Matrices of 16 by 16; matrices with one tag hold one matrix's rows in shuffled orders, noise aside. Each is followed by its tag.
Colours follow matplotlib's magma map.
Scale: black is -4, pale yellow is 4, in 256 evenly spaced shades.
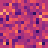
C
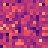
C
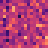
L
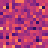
C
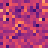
C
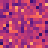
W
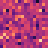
C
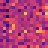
L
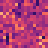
C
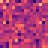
C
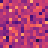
W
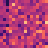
L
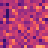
L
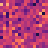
C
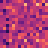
L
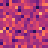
C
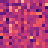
W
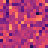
W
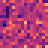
L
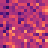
L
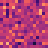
C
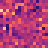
C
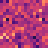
C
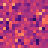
C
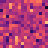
W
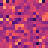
C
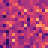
L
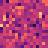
C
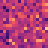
L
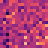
L
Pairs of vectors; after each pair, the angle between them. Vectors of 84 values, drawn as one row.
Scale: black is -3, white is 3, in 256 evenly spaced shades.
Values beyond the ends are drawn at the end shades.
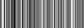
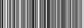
orthogonal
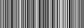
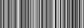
orthogonal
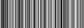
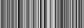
partly aligned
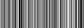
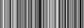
orthogonal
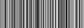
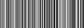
nearly opposite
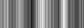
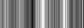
nearly parallel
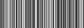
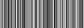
nearly opposite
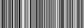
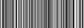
orthogonal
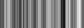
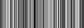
partly aligned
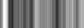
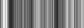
nearly parallel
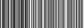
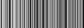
nearly opposite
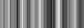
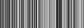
partly opposed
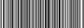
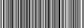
nearly parallel
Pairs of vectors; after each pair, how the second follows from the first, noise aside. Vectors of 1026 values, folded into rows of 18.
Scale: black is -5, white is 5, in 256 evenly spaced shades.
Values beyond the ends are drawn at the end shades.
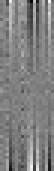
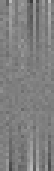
shrunk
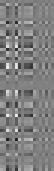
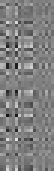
negated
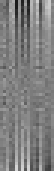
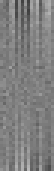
shrunk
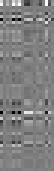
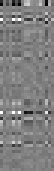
negated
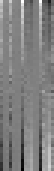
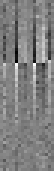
wrapped around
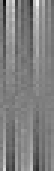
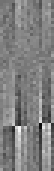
wrapped around
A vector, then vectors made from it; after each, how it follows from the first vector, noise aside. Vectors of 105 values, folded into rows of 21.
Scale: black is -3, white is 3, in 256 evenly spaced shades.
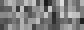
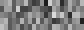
sign-scrambled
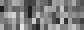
reversed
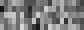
reversed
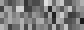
sign-scrambled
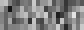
wrapped around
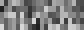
reversed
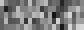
wrapped around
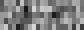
wrapped around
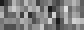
wrapped around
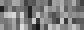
reversed
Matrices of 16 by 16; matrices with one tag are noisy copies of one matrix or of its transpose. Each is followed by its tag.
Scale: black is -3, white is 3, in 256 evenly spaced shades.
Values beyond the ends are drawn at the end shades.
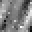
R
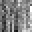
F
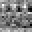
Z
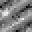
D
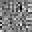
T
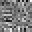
T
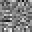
T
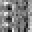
Z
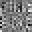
T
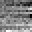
F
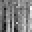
F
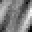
R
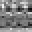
Z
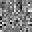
T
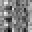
Z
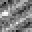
D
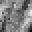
R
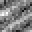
D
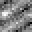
D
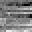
F
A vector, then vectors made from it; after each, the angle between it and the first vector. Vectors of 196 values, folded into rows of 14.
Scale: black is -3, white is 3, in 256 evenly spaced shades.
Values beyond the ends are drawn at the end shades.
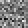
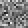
partly aligned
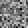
partly aligned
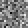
orthogonal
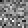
nearly opposite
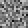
partly aligned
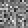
partly opposed
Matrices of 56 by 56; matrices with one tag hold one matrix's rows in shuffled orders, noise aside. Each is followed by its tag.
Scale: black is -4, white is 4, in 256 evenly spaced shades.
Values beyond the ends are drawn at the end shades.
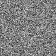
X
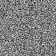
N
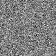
X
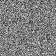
N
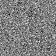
N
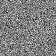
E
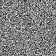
E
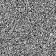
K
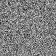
E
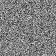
N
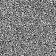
K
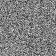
N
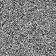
X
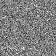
E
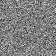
K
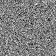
N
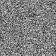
X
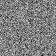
N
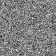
X
